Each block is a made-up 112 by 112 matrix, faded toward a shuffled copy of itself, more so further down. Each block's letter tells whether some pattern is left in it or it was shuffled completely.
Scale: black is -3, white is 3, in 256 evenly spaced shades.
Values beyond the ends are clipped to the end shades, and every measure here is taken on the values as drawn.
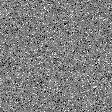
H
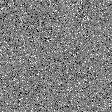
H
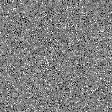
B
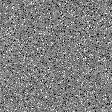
H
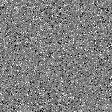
B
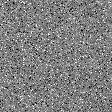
H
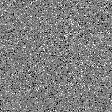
B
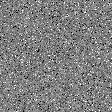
H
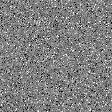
B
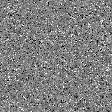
B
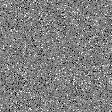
B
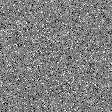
H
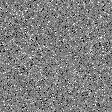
H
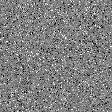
B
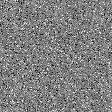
B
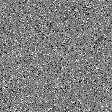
B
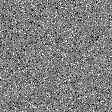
H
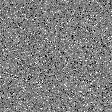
H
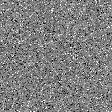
B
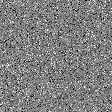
H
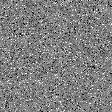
B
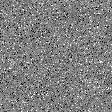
B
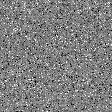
H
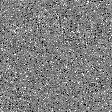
B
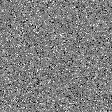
B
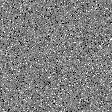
H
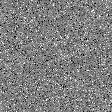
H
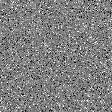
B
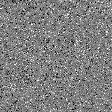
B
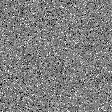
H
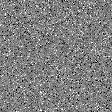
B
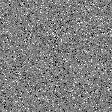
B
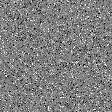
B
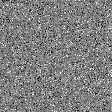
B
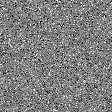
H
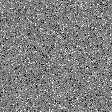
H
